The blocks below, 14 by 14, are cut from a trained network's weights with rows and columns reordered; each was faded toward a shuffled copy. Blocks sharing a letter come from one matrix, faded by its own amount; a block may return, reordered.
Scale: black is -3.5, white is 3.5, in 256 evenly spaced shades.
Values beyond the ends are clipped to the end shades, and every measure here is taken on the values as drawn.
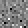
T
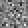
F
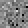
T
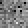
T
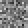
F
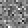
T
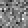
F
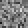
F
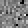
T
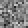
F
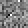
T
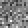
T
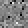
T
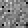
T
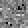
T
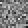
F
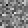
F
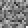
F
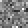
T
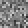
F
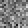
F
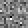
T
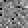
T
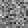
F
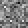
F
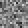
F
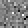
T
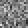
F
